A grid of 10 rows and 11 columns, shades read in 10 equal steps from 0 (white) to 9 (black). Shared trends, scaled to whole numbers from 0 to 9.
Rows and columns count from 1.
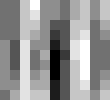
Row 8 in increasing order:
0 1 2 3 4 4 4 5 5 6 9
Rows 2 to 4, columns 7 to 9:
5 3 2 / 6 2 2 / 6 2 1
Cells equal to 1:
11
